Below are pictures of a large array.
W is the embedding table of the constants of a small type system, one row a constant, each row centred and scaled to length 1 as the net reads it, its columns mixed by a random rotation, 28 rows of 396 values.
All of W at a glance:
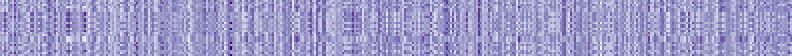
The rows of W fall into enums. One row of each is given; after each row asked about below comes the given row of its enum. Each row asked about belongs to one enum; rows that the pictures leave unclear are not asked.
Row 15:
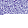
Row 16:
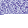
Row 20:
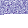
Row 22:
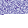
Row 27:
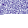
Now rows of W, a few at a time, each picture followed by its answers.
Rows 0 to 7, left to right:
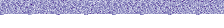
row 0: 16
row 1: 27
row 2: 22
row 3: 20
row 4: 16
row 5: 16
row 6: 15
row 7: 15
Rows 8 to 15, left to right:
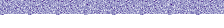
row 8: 22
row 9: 15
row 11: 27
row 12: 15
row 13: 15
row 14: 27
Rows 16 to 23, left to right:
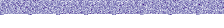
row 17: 22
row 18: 20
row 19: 20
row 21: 27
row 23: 27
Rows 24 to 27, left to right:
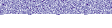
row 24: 27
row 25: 15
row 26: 22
